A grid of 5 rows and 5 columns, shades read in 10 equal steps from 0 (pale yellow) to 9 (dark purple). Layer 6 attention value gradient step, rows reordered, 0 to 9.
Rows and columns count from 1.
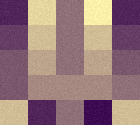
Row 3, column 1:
6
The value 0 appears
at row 1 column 4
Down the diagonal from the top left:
8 2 5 4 2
